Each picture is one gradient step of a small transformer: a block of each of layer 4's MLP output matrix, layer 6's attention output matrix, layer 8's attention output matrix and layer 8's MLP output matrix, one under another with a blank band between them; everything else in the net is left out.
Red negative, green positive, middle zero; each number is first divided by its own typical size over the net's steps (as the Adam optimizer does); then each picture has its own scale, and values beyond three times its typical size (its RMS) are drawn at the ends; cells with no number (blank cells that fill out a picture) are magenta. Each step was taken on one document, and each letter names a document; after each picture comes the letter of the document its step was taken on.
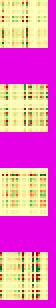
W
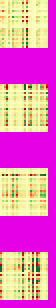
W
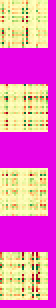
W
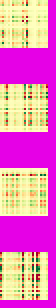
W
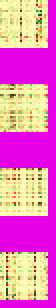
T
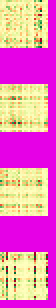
T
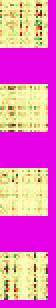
T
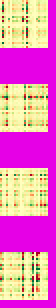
W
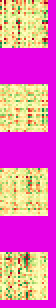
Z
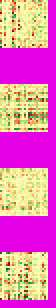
Z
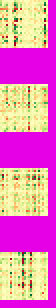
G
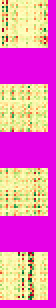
G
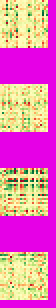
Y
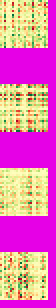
Z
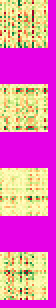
Z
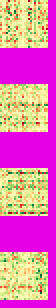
Y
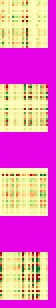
W
